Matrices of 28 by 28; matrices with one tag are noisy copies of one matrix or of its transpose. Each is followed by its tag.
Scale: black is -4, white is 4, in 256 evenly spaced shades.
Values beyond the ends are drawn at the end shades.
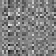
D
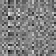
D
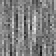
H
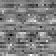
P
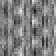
P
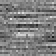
H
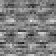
P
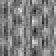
P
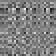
D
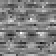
P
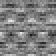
P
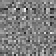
D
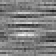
H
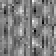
P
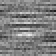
H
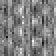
P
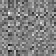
D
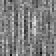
H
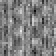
P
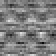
P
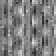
P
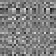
D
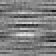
H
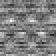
P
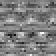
P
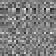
D
